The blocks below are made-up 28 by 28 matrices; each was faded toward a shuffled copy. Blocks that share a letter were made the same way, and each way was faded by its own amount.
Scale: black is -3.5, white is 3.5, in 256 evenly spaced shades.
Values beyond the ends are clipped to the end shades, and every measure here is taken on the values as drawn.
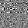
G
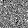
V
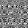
G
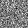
V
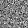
V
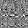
G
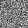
V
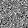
V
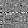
G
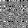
G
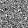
V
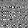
G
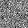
V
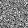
V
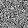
V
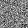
V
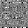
G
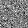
V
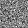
V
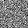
V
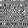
G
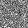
V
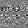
G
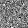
V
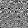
G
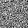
V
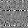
G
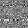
G
